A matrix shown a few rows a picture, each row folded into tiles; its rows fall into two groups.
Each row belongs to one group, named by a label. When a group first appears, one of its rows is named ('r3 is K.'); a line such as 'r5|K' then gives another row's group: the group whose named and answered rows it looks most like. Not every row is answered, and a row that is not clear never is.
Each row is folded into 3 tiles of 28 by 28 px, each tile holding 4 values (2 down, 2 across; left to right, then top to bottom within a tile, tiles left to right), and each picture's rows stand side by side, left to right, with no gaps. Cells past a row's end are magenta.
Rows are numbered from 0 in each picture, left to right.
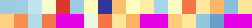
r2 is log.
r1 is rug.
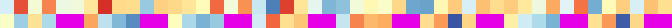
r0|log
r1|log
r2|log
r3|rug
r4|rug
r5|rug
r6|log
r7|rug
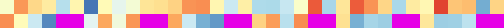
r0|log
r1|rug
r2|log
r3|rug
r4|log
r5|log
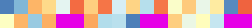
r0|rug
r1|log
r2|log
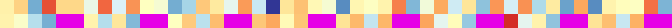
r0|log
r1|log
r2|rug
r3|rug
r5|log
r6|log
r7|rug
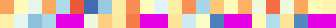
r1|rug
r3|log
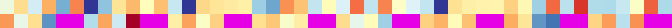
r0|log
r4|log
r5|rug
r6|log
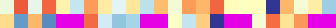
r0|log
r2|log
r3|rug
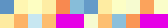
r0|rug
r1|rug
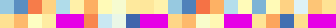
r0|rug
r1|log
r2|rug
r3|rug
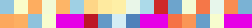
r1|log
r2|rug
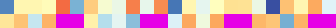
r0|rug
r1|log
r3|rug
